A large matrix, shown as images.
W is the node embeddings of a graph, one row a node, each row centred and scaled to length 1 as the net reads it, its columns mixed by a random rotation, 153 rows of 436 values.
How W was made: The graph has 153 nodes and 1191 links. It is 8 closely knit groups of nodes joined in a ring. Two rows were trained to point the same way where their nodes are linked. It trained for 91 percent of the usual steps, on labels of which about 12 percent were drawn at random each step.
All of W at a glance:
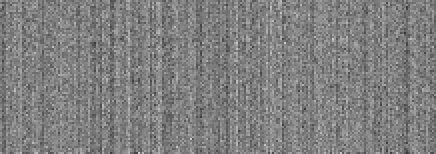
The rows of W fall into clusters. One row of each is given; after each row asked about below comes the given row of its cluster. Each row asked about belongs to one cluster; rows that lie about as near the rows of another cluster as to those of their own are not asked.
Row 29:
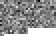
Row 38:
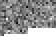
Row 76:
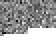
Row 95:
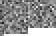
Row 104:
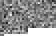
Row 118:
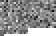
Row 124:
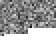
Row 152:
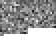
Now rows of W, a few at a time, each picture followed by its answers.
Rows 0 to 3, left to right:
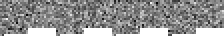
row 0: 38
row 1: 124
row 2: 95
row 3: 29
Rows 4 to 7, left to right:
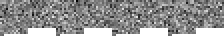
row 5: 152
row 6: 29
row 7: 29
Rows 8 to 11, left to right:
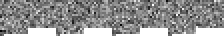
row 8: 29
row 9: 38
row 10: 76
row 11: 118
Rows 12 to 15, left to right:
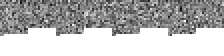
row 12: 152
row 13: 95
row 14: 76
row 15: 95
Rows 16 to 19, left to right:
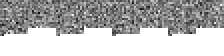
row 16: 38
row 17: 95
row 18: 76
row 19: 124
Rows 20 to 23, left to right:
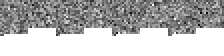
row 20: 124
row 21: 76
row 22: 38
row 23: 38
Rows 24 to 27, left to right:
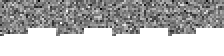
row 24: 29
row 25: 118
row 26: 124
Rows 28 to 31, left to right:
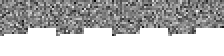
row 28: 95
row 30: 76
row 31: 152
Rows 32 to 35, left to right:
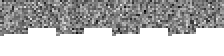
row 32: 95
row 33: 152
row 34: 152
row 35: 104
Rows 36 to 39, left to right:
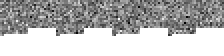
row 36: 118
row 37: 124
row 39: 38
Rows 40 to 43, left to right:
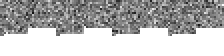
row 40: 38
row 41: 118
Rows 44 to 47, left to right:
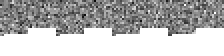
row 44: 124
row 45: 29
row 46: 76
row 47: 76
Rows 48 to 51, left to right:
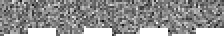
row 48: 124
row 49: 118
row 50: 76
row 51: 152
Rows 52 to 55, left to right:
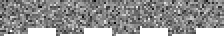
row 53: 29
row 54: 95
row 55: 29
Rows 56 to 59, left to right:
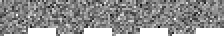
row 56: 95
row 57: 124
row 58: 104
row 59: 38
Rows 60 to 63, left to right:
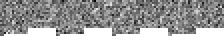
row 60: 38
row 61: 29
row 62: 104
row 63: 152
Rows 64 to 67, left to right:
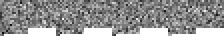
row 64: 76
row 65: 38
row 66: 118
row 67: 152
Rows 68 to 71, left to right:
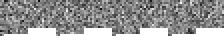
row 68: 29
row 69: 118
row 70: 29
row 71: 124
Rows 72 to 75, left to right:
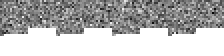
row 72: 76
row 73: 118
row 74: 152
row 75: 38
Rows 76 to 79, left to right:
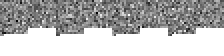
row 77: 76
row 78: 95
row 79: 38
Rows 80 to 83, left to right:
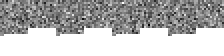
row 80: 95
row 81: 95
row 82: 124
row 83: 95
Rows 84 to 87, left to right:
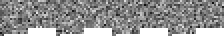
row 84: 76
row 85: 29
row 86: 124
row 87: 124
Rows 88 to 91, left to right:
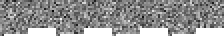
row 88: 118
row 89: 124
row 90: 118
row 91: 124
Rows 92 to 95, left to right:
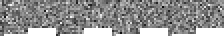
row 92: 104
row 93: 76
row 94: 29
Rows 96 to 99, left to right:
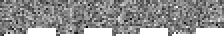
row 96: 38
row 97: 124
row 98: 104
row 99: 38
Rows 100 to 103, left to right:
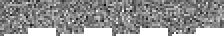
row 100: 29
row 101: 118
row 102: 118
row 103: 38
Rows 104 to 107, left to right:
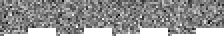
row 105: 95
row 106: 118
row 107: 152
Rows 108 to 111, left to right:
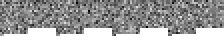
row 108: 152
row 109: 152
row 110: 104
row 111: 29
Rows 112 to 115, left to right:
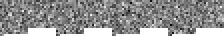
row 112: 104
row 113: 124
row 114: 29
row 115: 38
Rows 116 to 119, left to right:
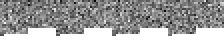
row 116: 118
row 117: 29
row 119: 95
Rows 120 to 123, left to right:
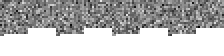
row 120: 29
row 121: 152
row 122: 152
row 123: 124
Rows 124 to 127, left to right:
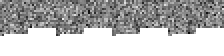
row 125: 38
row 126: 104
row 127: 124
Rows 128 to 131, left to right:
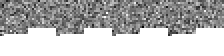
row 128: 29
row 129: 124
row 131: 76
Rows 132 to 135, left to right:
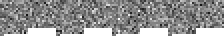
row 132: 124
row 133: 29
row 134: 38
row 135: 124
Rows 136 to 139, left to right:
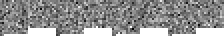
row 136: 95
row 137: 76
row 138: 38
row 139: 29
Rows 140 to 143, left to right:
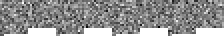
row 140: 124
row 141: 95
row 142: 104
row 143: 29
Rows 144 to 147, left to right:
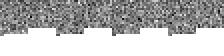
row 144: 118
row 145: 124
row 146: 76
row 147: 95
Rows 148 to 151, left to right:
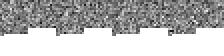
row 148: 152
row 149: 104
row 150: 104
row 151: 29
